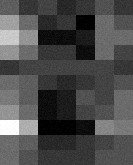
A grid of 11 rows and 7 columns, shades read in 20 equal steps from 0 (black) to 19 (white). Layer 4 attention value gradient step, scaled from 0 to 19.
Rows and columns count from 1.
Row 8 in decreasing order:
11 8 8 6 5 2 1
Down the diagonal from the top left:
7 8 1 4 5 5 8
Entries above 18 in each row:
0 0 0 0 0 0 0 0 1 0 0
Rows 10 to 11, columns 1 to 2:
8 7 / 8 6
